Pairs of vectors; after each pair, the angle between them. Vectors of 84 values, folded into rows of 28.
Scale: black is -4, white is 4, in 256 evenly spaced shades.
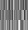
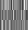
orthogonal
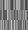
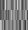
partly aligned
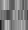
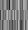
orthogonal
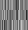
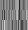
nearly opposite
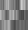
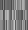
orthogonal
